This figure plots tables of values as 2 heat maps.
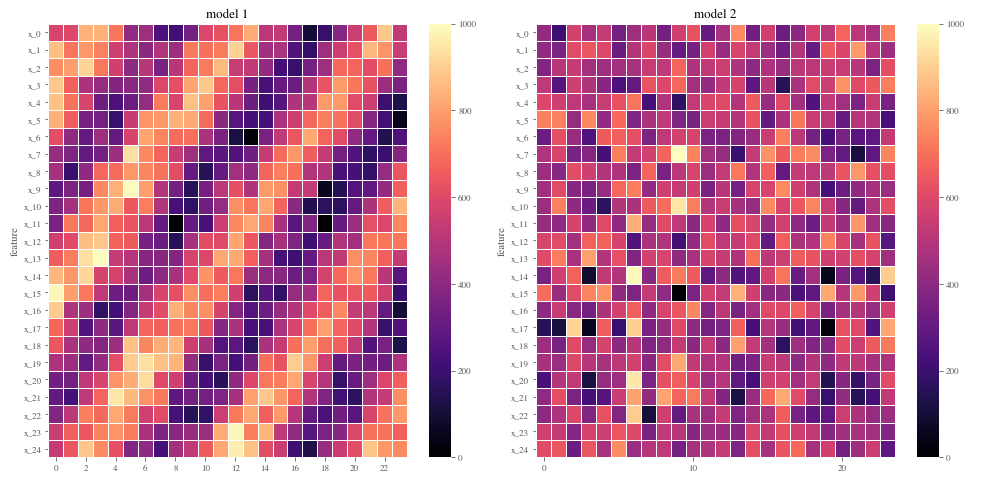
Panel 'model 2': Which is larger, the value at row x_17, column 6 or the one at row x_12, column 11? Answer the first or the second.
the first
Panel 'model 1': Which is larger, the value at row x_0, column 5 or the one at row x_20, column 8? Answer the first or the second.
the second
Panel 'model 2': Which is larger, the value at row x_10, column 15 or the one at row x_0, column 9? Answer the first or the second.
the first
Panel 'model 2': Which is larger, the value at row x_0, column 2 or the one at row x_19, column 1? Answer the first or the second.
the first
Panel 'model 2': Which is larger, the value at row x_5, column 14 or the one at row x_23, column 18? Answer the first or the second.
the first
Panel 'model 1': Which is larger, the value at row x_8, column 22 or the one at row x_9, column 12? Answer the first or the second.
the second
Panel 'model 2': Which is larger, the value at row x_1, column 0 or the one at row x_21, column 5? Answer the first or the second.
the second
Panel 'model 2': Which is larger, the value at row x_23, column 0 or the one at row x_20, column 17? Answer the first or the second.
the first
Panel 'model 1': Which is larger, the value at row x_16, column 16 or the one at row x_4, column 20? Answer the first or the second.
the second
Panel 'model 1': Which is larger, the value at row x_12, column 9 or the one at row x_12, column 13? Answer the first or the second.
the second
